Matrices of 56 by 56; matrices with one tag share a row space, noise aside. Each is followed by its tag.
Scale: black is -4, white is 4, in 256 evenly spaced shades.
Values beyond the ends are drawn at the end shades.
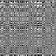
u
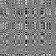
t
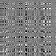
t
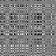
u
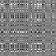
u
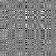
t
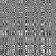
t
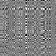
t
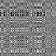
u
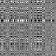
u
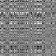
u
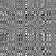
t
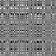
u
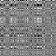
u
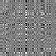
t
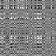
u
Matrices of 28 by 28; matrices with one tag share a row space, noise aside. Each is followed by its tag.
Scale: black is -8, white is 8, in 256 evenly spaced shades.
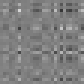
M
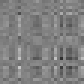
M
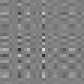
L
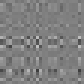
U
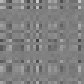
U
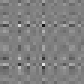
L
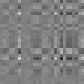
M
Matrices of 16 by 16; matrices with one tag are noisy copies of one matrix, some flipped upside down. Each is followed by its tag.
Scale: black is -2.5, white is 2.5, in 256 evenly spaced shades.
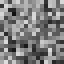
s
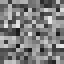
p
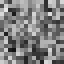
s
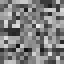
p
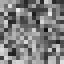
s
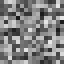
p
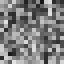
s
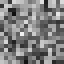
s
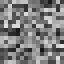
p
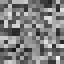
p
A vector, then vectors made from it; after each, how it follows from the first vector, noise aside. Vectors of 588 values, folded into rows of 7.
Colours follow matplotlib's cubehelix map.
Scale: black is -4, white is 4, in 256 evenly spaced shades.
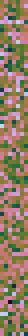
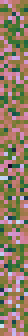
wrapped around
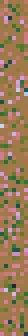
partly zeroed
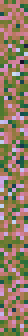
wrapped around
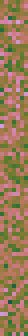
shrunk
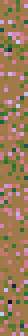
partly zeroed
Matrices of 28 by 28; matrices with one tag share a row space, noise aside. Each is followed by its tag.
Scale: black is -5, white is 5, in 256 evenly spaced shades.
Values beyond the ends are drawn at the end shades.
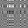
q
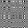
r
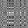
q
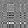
q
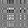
q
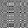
q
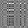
q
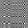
r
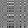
q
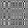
r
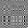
r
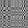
r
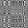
r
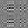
q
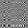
r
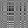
q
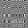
r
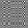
r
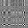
r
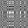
q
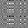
q
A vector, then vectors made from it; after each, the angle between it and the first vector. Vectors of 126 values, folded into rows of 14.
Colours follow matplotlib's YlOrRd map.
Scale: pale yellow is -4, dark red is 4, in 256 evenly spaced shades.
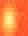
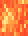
partly aligned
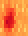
nearly opposite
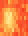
nearly parallel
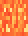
orthogonal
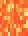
orthogonal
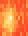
nearly parallel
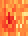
partly opposed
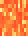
orthogonal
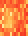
partly aligned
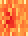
partly opposed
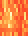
partly aligned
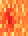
partly opposed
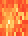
partly aligned
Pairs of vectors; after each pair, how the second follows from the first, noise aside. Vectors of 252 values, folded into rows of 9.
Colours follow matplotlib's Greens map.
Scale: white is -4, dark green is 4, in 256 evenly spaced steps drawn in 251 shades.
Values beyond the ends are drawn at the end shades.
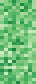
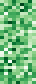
scaled up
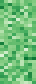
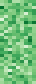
wrapped around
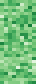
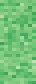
shrunk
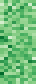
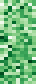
scaled up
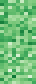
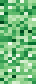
scaled up
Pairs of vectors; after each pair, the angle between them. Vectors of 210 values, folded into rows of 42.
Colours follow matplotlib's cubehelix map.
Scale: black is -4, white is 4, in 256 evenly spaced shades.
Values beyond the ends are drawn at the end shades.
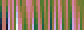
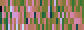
partly aligned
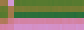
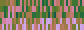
partly aligned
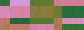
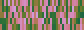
orthogonal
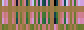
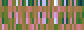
nearly opposite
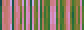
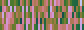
partly aligned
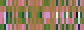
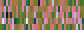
partly aligned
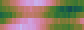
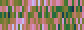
partly aligned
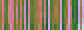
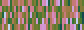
partly opposed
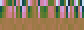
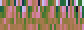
nearly parallel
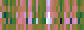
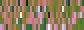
orthogonal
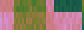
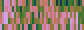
partly aligned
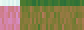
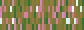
orthogonal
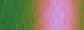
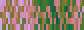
partly opposed
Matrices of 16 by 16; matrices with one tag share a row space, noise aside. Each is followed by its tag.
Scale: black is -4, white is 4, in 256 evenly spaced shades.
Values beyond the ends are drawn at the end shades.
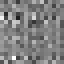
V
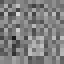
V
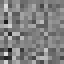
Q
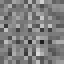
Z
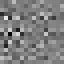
Q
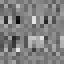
V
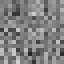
V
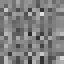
Z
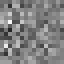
Q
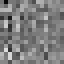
Q
